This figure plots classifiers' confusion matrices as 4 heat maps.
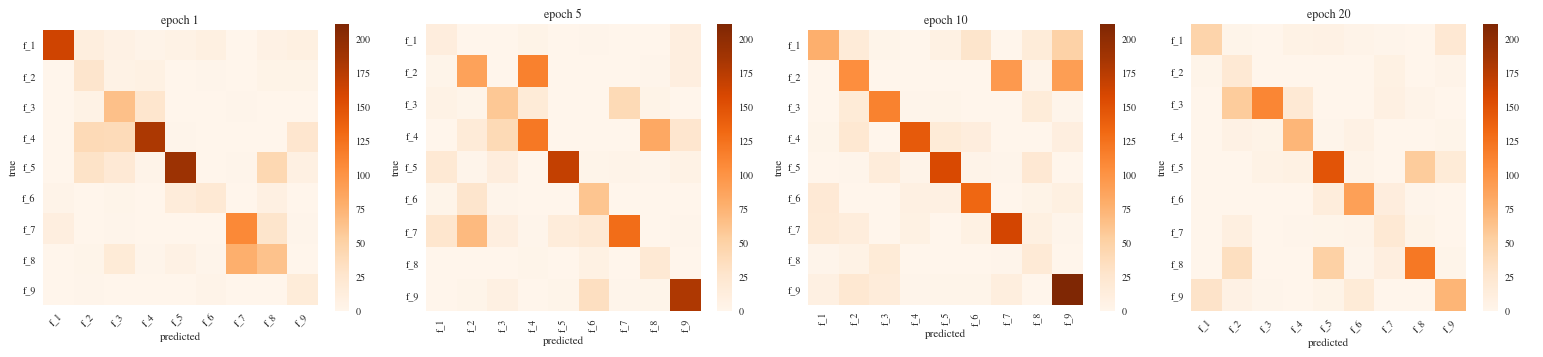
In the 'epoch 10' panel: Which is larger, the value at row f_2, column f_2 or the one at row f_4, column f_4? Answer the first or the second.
the second
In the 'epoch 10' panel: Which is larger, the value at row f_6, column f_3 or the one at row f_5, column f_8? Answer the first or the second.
the second
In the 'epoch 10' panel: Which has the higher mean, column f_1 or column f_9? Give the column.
f_9
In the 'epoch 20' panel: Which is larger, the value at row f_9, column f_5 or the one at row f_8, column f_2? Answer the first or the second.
the second
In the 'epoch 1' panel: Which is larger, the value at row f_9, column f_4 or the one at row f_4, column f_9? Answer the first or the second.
the second
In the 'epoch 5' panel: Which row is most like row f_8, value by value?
f_1
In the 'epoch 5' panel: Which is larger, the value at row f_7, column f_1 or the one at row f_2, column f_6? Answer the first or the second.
the first
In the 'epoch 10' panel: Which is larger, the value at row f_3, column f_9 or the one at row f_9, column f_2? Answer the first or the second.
the second
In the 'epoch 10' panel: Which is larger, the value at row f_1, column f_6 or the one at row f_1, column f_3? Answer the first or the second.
the first
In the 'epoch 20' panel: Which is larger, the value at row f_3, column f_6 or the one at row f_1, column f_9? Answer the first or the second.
the second
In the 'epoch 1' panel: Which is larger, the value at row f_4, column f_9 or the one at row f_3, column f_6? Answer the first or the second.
the first
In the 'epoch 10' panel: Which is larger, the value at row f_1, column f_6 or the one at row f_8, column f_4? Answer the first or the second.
the first
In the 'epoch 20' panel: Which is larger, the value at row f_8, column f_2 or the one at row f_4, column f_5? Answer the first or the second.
the first
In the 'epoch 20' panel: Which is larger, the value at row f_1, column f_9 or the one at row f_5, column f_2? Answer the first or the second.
the first
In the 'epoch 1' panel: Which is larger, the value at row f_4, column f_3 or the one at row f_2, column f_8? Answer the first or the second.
the first
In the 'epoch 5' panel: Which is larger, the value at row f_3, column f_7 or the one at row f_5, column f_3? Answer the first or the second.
the first
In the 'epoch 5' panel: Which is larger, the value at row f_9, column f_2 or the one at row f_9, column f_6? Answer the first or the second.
the second
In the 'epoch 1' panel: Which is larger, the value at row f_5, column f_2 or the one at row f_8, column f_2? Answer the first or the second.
the first
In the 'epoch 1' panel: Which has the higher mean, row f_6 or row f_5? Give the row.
f_5
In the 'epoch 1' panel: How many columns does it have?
9
